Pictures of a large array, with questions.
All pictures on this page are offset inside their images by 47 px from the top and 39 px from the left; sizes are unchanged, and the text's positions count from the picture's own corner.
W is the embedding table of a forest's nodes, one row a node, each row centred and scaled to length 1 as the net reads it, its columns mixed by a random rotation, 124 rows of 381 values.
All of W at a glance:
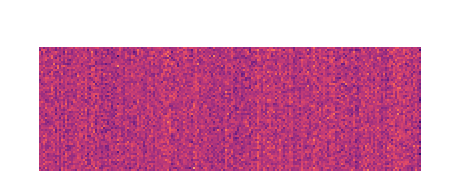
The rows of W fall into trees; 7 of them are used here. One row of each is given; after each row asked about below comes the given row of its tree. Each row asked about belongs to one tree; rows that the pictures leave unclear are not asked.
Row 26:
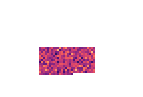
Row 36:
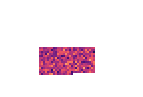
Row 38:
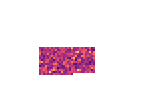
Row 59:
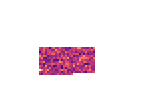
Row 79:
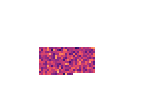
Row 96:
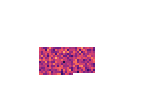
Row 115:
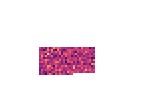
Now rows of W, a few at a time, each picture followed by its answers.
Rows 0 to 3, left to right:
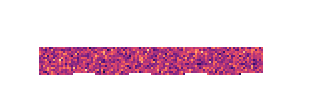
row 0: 115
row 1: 59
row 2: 38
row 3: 38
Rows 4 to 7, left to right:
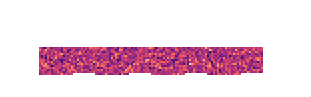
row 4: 79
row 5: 79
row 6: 79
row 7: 36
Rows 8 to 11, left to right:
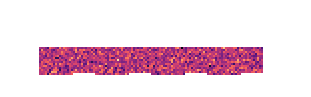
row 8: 26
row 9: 26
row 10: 115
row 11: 115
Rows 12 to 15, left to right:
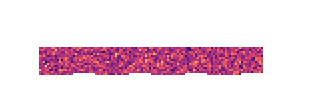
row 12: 59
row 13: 79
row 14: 79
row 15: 36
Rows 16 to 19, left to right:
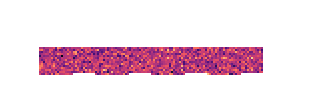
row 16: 36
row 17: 36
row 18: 96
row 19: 96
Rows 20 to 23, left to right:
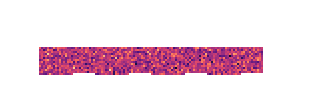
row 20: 115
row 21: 26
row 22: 79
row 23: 36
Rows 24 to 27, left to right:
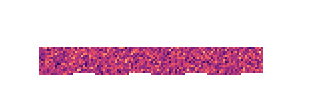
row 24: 38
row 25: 115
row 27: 26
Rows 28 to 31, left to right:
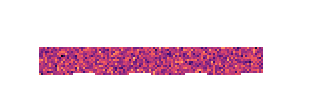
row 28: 36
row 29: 26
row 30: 115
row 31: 59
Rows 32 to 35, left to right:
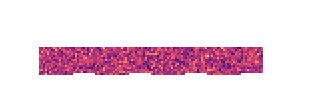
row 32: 59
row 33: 115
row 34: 79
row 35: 59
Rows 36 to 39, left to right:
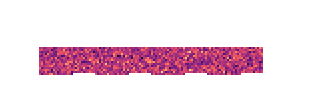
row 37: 36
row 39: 26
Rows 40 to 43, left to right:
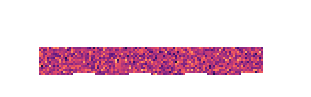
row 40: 115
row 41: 115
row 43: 115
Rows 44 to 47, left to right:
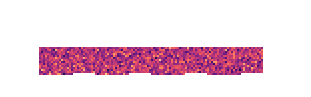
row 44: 96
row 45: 36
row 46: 115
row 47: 26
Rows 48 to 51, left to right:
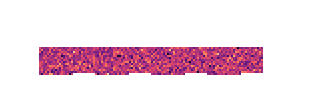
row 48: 36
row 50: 26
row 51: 115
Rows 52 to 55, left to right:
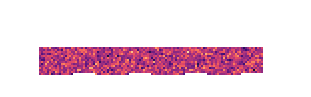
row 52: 38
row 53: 36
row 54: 38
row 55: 79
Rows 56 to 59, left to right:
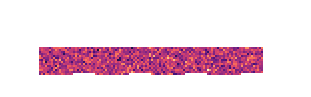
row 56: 59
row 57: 79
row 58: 96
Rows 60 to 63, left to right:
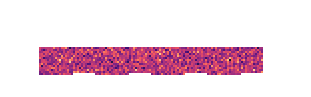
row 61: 59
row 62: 115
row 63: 115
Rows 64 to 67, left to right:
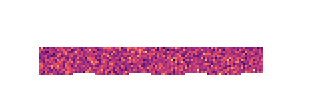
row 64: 36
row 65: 38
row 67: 115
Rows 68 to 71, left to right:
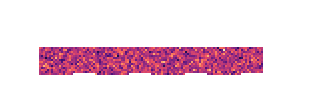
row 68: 79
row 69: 36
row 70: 79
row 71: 59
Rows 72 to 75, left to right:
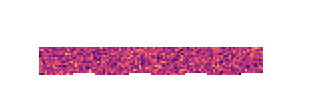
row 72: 36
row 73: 38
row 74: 79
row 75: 38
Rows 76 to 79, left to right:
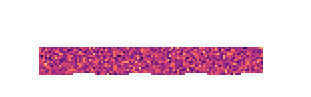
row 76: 79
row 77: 36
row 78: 26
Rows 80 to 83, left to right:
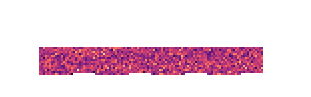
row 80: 38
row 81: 115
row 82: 36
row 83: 36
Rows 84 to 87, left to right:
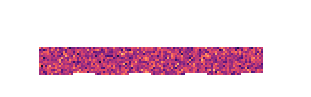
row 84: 115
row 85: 36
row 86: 79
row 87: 59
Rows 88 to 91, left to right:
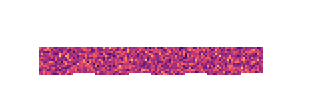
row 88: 79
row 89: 115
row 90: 59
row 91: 115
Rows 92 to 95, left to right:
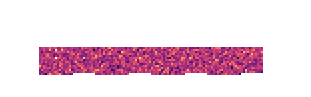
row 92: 96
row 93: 59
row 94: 26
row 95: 38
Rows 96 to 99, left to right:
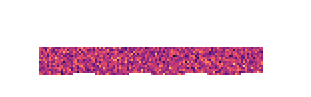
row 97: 115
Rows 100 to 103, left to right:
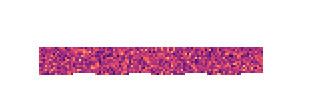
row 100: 38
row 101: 36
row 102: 96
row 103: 36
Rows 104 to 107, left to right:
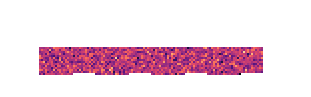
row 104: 59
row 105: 26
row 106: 79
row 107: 38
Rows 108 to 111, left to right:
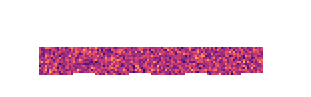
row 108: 38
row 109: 96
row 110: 59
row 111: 36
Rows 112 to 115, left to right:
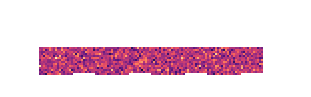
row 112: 96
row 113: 79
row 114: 26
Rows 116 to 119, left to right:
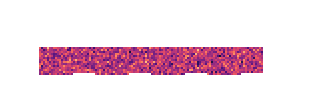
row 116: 115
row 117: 79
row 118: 38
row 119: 36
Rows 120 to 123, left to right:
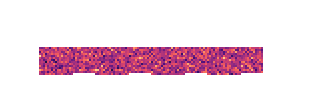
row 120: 59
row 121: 59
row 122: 26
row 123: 96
